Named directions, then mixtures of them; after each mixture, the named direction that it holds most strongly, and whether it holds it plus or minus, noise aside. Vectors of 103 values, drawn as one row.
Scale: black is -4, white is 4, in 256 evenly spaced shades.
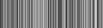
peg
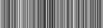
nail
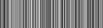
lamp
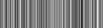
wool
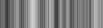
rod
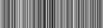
nail, plus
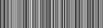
lamp, plus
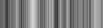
rod, plus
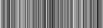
nail, plus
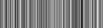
wool, plus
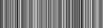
wool, plus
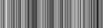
wool, minus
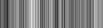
rod, plus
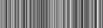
wool, plus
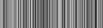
peg, minus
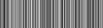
lamp, plus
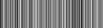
wool, plus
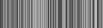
peg, plus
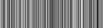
wool, minus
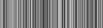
peg, minus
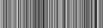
peg, minus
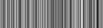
wool, minus
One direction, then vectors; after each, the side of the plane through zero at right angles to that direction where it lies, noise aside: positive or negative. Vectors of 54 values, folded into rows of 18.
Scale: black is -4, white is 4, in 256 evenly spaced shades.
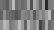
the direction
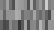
negative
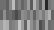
positive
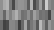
negative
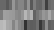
positive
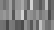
negative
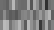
positive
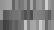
negative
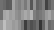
positive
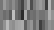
positive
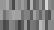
negative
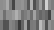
negative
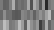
positive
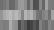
negative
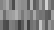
negative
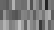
positive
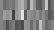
negative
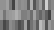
negative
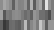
negative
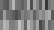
positive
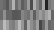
positive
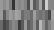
negative
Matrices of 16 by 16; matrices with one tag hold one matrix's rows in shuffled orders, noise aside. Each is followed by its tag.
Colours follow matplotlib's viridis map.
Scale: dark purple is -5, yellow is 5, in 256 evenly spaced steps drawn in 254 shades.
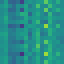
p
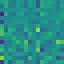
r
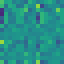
r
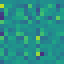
r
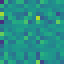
r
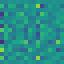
r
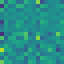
r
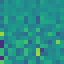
r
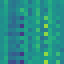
p
